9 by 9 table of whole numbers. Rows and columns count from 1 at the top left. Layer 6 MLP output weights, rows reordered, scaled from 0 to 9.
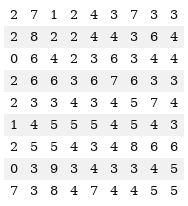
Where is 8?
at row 2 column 2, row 7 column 7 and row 9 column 3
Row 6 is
1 4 5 5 5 4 5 4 3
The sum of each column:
18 45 43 29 39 39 44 42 37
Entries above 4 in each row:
2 2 2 5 2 4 5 2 5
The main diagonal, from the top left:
2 8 4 3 3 4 8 4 5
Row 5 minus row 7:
0 -2 -2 0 0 0 -3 1 -2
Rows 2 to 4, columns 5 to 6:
4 4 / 3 6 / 6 7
